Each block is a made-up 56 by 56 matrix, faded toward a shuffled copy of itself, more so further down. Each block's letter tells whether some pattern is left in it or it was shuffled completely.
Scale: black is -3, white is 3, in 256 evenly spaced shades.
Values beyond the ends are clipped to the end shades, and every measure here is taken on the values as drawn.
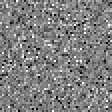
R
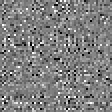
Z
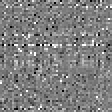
Z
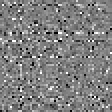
Z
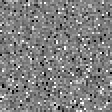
R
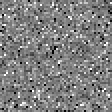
R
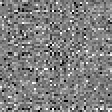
Z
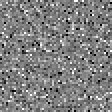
R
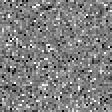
R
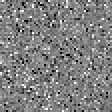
R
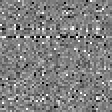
Z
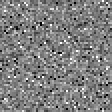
R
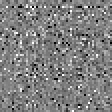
Z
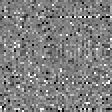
Z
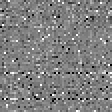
Z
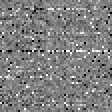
Z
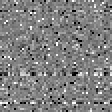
Z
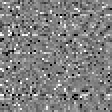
Z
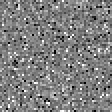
R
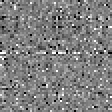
Z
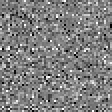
Z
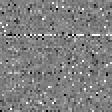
Z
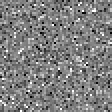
R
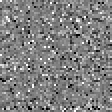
Z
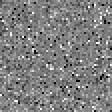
R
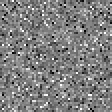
R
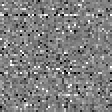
Z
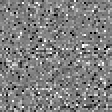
Z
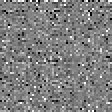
Z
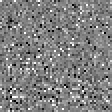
Z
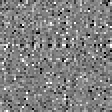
Z
